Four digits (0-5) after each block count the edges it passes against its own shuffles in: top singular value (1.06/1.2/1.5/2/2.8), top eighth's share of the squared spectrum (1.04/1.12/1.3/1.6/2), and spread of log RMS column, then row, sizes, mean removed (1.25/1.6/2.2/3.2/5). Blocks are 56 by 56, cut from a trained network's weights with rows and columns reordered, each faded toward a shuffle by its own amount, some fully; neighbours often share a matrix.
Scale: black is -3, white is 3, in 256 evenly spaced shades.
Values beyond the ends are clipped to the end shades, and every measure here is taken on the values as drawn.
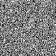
2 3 0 1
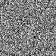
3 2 0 0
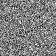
0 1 0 0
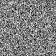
0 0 0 0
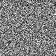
1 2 0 0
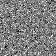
0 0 0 0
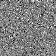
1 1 0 1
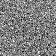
0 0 0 0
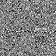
2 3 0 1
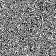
1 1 0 0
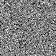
1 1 0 1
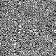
3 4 2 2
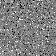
0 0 0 0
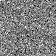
0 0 0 0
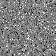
0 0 0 0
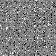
2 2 2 0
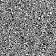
2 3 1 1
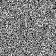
2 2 0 0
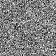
1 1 0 0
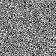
2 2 0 0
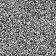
1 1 0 0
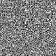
3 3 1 0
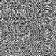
4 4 2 1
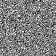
1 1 1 0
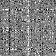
3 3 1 3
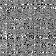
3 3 0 3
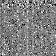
2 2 0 2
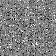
2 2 0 1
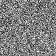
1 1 0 0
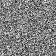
1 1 0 0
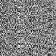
3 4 2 1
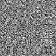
3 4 2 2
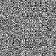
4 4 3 1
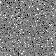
0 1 0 0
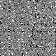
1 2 1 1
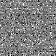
2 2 2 1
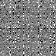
3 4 3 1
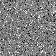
1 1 0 0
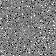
0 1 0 0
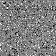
1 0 0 0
